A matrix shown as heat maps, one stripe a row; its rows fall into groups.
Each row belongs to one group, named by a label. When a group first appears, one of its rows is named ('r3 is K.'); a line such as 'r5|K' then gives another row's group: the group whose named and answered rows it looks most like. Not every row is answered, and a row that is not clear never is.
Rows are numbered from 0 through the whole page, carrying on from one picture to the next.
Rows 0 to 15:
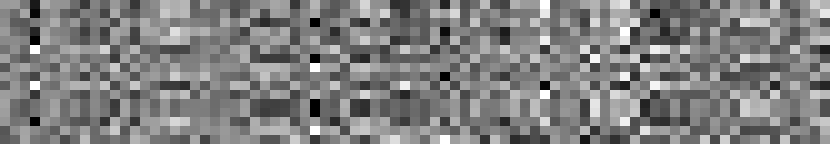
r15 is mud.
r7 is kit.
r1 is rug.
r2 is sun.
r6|sun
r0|rug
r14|kit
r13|rug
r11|sun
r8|rug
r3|rug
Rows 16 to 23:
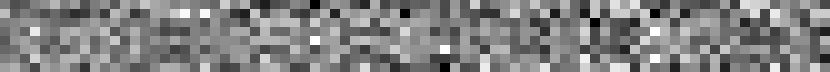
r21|mud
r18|kit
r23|rug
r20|kit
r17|rug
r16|sun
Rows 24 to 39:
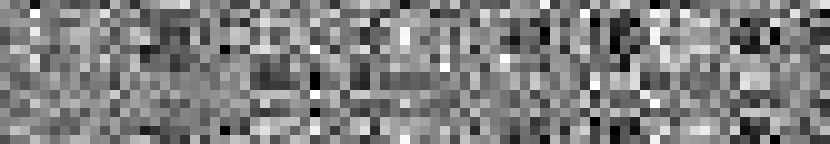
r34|kit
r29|kit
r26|kit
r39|mud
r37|kit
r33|sun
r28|mud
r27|mud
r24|rug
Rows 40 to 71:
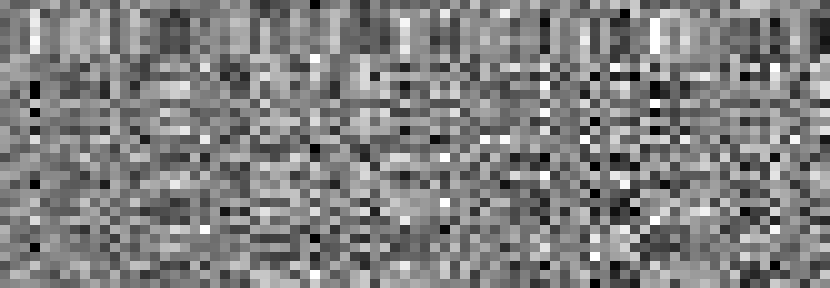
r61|kit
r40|sun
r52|rug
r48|kit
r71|kit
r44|mud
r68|sun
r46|kit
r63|kit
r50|rug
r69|mud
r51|mud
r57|mud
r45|mud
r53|kit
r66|sun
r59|rug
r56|sun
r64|mud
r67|rug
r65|rug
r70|kit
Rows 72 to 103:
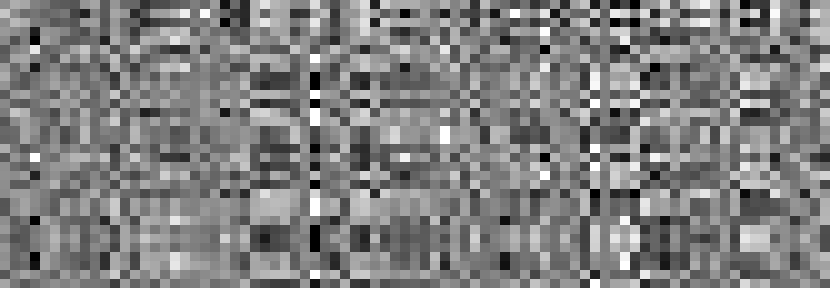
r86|mud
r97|sun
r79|rug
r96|rug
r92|sun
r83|sun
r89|mud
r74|kit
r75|rug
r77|mud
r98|sun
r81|sun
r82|kit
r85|kit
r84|kit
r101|rug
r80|sun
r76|rug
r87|mud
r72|kit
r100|rug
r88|sun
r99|sun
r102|kit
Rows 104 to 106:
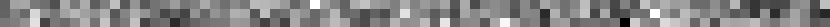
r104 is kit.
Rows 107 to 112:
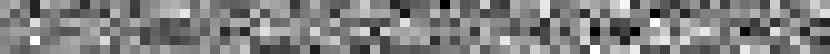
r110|kit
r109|mud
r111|mud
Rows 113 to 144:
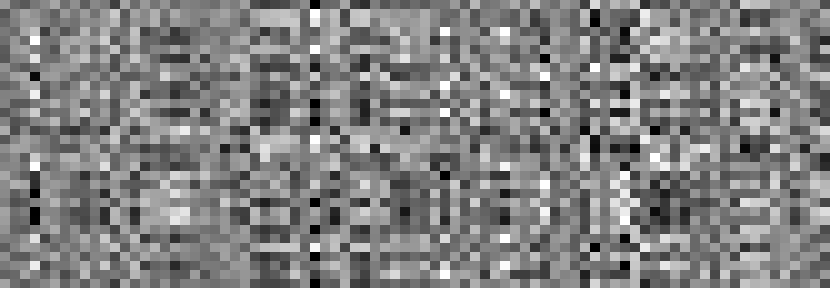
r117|mud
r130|mud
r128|kit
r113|sun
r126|sun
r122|mud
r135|sun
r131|mud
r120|sun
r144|sun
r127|rug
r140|kit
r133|rug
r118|kit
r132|rug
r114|kit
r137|rug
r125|mud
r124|sun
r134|rug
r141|sun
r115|kit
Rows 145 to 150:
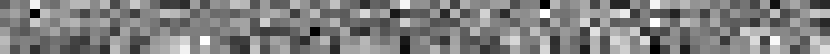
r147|mud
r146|rug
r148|sun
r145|mud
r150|rug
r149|rug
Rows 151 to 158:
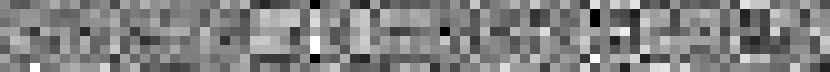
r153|kit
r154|rug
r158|mud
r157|sun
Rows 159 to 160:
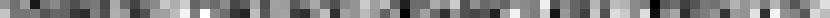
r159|rug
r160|rug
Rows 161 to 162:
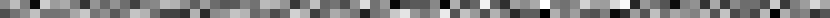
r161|rug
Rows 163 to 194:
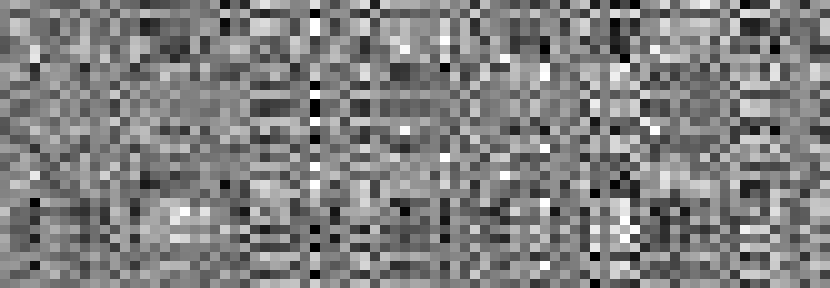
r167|mud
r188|sun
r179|rug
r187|rug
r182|mud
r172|sun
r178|sun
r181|kit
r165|kit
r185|rug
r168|mud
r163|kit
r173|kit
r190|sun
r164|sun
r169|mud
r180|mud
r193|sun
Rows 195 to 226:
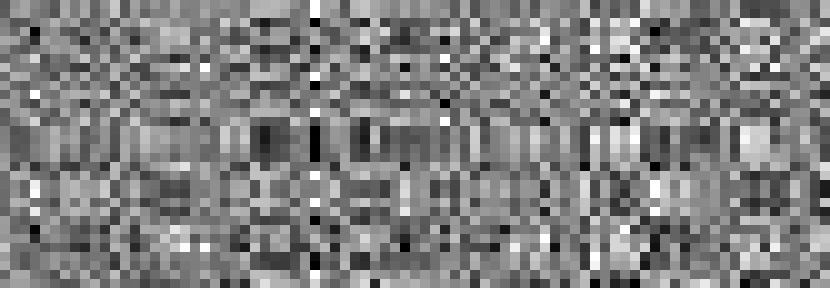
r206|rug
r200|sun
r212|sun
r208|mud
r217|kit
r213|rug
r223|sun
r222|rug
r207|kit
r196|kit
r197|sun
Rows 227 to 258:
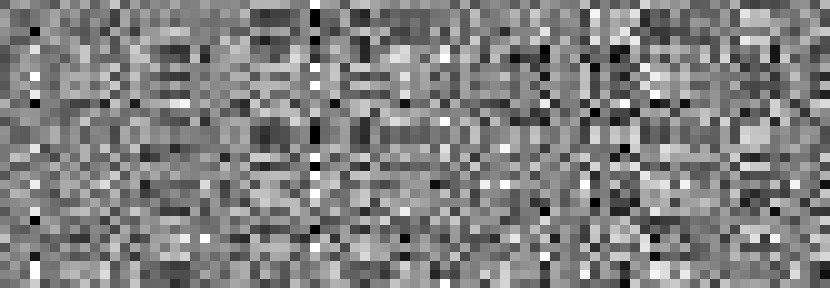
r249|kit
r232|mud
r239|kit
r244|kit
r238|rug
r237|mud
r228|sun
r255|rug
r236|kit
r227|kit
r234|kit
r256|mud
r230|rug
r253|rug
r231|sun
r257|mud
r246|kit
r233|mud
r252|sun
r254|kit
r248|kit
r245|sun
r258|mud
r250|mud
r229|sun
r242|sun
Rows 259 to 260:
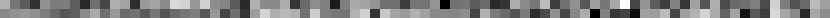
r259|rug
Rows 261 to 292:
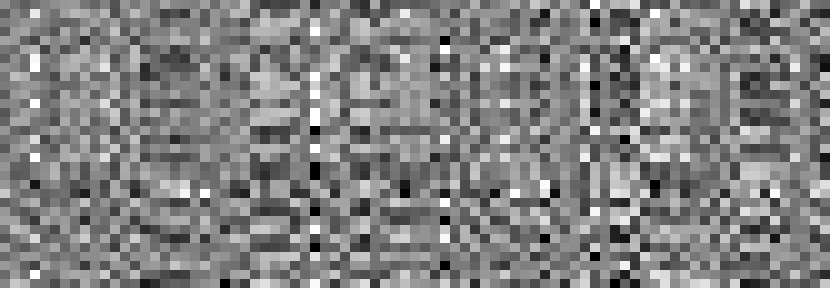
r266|mud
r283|mud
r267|mud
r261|sun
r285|rug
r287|mud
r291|mud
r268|mud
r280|sun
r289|kit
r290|rug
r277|kit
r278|mud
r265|rug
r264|kit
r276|mud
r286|kit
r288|sun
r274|kit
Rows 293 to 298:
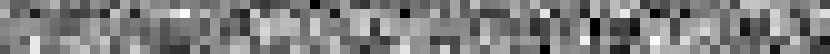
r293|sun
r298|mud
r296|kit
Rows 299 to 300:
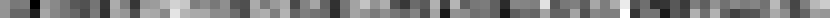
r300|rug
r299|rug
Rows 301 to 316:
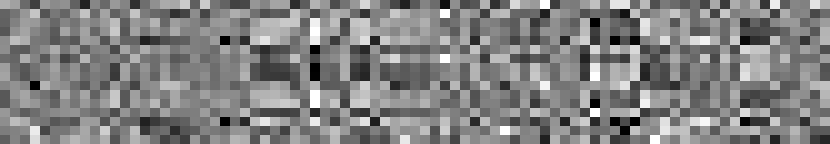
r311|kit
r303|kit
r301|rug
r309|sun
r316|mud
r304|kit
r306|sun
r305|kit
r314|kit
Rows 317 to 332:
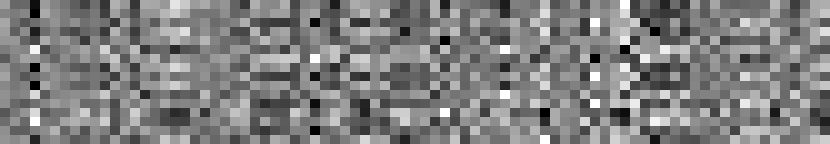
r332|rug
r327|mud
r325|sun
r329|mud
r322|mud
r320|rug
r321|rug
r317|rug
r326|rug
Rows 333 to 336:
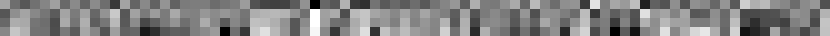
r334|kit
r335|kit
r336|kit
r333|sun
